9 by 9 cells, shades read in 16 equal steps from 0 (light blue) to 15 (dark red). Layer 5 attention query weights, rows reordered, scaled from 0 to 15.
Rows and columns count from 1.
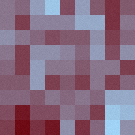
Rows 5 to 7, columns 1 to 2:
8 11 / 9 9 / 8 8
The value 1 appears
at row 1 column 4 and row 8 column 8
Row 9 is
11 15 12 14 5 12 8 0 5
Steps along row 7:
same up down up down up down same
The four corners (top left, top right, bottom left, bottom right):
7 9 11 5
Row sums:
64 61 72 61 71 79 61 73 82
